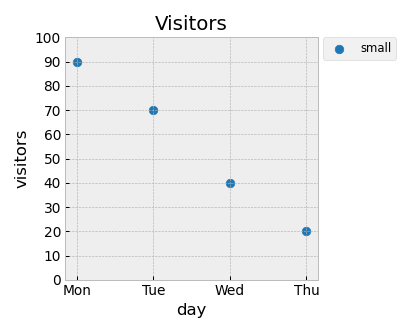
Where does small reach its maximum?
Mon
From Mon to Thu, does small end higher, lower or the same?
lower
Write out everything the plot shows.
Title: Visitors
x-axis: day, ticks Mon Tue Wed Thu
y-axis: visitors, ticks 0 10 20 30 40 50 60 70 80 90 100
Legend: small
Values:
small: 90 70 40 20
